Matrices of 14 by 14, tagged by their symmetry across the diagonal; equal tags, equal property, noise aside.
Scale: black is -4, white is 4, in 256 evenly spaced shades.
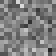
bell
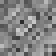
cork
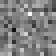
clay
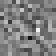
clay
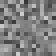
clay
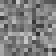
clay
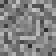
cork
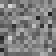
bell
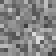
cork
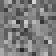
bell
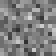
clay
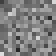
cork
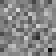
cork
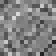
cork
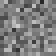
bell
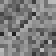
cork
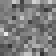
bell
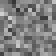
clay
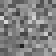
bell
